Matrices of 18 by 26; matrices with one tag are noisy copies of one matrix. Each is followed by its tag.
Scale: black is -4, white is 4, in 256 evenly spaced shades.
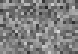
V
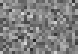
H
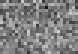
V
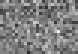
V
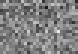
V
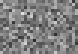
H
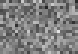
V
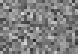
H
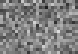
V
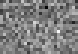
V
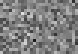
H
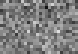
V
